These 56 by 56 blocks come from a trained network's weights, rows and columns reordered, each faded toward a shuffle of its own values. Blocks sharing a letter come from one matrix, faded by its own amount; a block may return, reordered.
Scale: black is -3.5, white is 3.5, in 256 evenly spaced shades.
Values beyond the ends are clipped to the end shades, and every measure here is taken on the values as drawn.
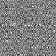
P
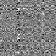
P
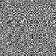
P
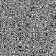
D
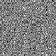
D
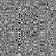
P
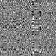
P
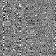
D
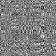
P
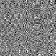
D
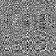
P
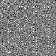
D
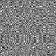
P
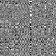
P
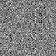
D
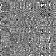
D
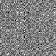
D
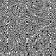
D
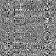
P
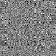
D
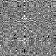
P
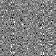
D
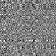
P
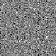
D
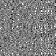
D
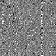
D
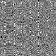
D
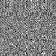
D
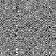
P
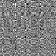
P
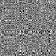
P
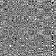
P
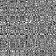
P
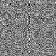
D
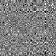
P
